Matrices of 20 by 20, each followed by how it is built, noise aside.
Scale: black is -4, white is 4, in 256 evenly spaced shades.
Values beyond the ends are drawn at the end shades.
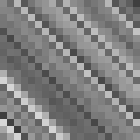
Toeplitz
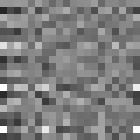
low rank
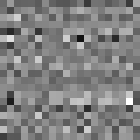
low rank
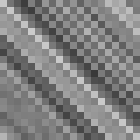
Toeplitz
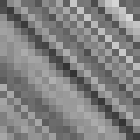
Toeplitz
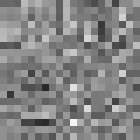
low rank
